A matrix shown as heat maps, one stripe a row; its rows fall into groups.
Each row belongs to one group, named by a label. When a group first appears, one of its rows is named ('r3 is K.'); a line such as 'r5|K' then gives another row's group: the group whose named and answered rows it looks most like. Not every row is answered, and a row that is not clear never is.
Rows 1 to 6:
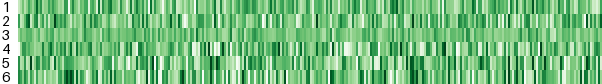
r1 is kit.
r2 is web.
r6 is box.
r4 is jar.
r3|kit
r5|box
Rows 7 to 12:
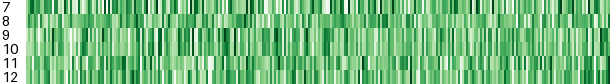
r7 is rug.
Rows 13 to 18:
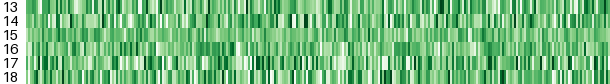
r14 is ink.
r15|kit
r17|box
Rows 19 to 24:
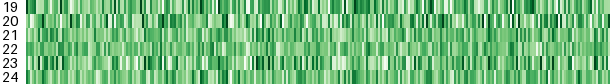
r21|box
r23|box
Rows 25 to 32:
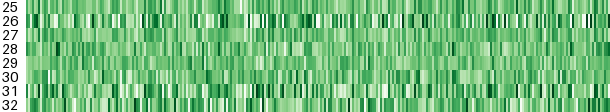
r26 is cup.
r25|box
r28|ink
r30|ink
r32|rug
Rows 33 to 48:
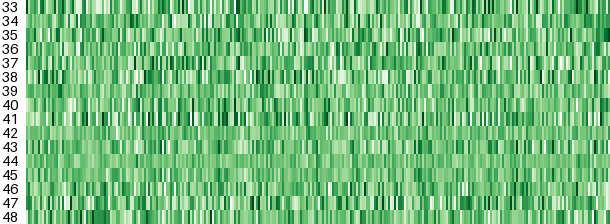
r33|web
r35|ink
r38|box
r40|rug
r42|cup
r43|box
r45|box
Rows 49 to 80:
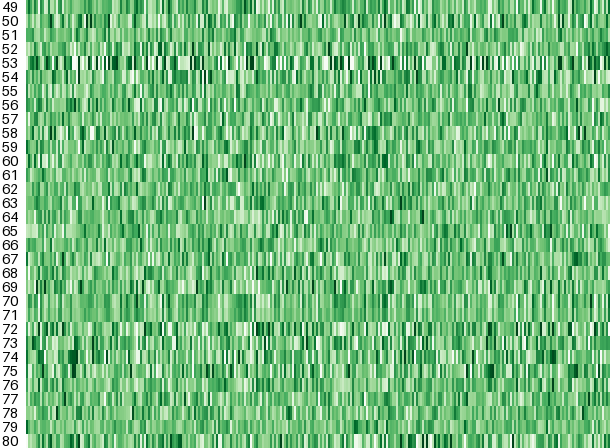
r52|rug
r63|kit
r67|web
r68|box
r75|web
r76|box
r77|rug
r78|ink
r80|jar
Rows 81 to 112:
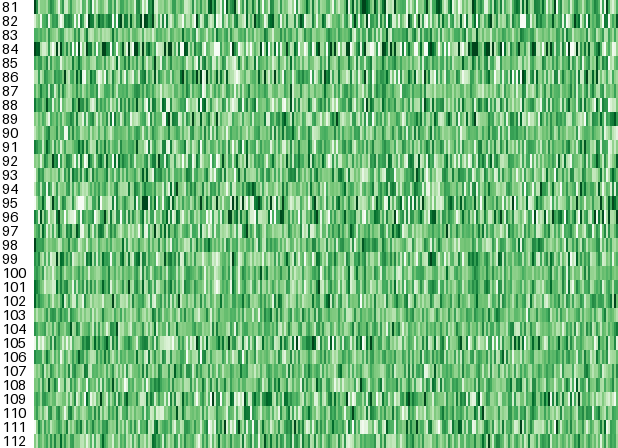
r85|rug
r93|jar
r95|rug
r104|web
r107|jar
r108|cup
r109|kit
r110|web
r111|jar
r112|box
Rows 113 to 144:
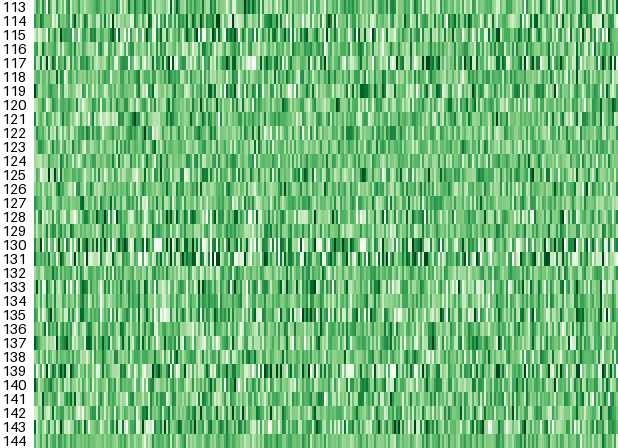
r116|cup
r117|box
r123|rug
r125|cup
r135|web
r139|box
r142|rug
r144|box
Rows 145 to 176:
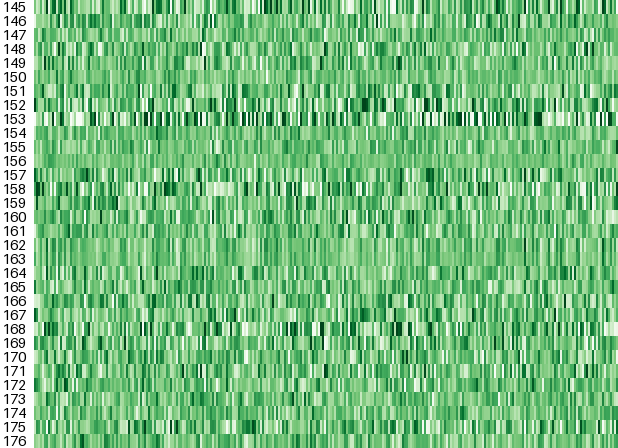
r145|box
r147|cup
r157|box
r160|kit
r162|box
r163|box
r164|ink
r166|kit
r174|ink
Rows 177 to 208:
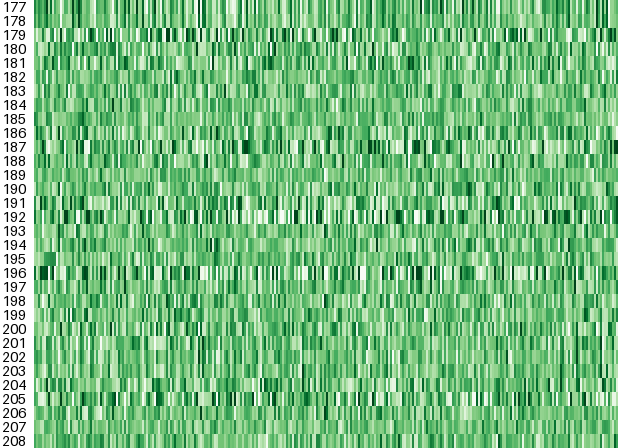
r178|rug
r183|jar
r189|cup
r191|web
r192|ink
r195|ink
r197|cup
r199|jar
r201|web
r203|web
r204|box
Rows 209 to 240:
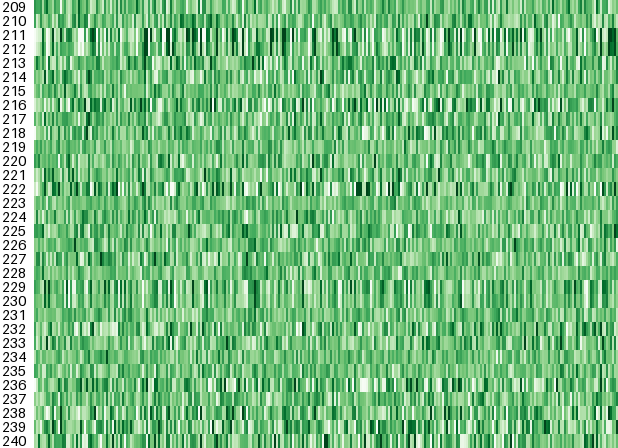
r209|rug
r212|rug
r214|ink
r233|box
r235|web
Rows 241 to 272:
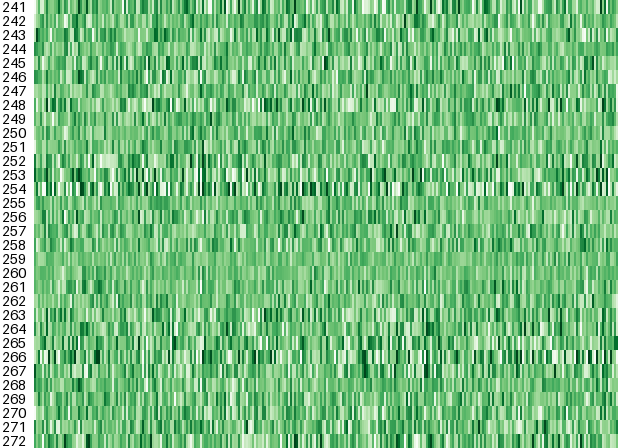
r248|box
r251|jar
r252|web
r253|rug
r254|web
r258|web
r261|cup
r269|jar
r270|jar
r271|kit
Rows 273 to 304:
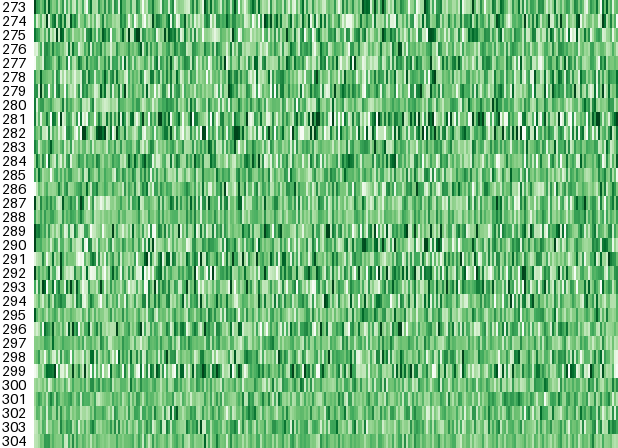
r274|box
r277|jar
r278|cup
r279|cup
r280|web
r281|kit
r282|cup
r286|jar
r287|web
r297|kit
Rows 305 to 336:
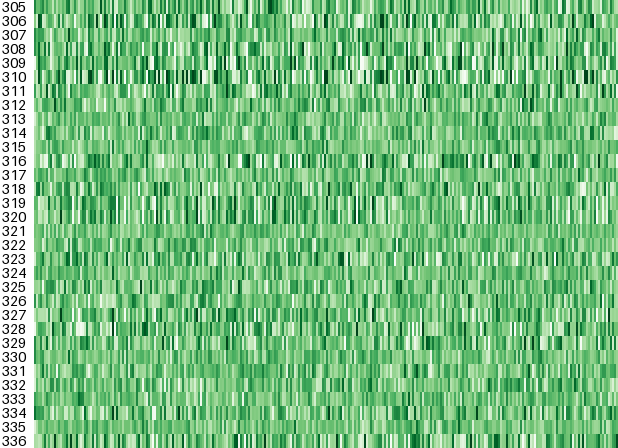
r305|kit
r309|jar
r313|jar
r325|ink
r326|web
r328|rug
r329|box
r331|ink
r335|jar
